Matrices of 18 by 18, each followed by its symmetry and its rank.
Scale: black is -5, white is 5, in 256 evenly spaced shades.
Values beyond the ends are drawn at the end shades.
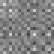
symmetric, rank three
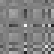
symmetric, rank two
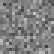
neither, full rank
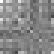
symmetric, rank three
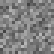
neither, full rank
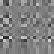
neither, rank two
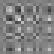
symmetric, rank two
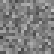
neither, full rank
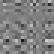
neither, rank two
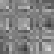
symmetric, rank three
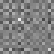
symmetric, rank two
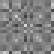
symmetric, rank three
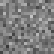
neither, full rank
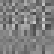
neither, rank two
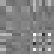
symmetric, rank two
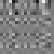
neither, rank two
